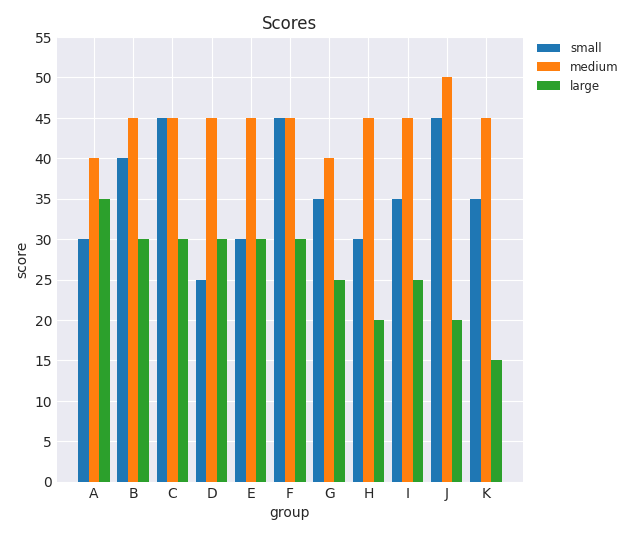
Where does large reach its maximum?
A
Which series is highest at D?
medium
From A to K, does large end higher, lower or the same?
lower
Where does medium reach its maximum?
J
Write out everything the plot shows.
Title: Scores
x-axis: group, ticks A B C D E F G H I J K
y-axis: score, ticks 0 5 10 15 20 25 30 35 40 45 50 55
Legend: small, medium, large
Values:
small: 30 40 45 25 30 45 35 30 35 45 35
medium: 40 45 45 45 45 45 40 45 45 50 45
large: 35 30 30 30 30 30 25 20 25 20 15
